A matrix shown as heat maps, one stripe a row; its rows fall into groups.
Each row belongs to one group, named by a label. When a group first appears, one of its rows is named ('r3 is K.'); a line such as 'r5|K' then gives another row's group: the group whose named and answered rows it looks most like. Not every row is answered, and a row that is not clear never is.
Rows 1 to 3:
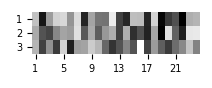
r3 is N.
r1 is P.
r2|P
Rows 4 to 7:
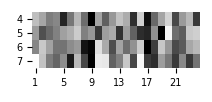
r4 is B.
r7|B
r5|P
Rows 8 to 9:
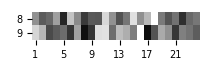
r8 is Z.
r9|B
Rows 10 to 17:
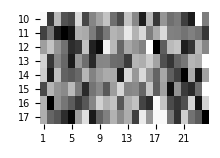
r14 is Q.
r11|Z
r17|Z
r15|P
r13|Q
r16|Q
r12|B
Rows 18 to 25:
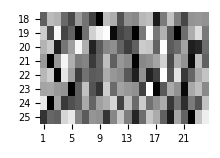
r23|B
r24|Q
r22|P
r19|N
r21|P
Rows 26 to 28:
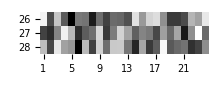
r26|Q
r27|P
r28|P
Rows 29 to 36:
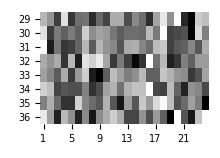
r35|Z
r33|Z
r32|N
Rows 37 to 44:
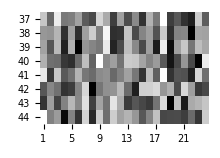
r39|N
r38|N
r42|Z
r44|Q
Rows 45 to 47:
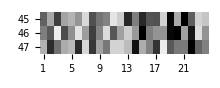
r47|P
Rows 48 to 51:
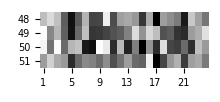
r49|Q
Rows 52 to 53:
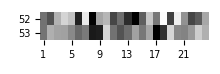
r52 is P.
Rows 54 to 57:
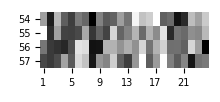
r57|Z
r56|Z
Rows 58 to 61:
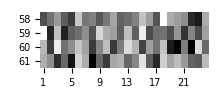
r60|N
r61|Z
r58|Z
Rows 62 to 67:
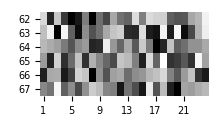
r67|N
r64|B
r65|N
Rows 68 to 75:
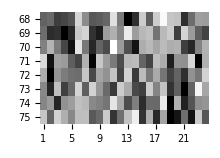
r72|Q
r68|Z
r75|N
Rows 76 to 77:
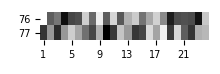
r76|Q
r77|P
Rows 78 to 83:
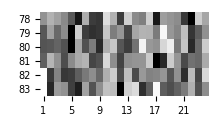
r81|B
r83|Q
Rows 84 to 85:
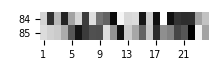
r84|N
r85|B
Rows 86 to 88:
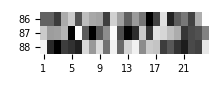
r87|Z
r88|Q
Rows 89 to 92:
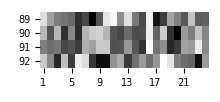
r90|N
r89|B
